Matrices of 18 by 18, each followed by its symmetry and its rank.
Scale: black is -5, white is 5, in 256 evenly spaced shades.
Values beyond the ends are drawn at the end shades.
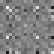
symmetric, rank three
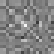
symmetric, rank three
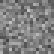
neither, full rank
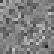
symmetric, full rank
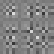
symmetric, rank two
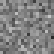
neither, full rank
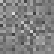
symmetric, rank three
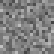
neither, full rank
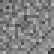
symmetric, full rank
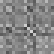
symmetric, rank three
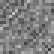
symmetric, full rank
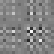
symmetric, rank two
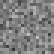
neither, full rank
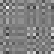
symmetric, rank two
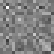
symmetric, rank three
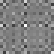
symmetric, rank two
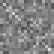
symmetric, full rank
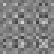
symmetric, rank two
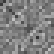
symmetric, full rank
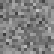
neither, full rank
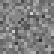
symmetric, full rank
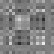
symmetric, rank two
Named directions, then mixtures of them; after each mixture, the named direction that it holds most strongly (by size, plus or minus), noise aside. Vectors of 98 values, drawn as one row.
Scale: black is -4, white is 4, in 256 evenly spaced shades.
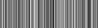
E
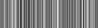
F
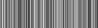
E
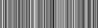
E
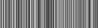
E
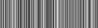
F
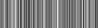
F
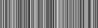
E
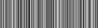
F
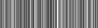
F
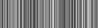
E
